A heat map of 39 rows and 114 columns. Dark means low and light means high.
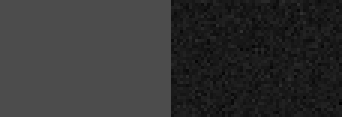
It is made of 1 by 2 panels. Panel 1,1: low, flat. Panel 1,2: very low, fine-grained, faint in contrast.
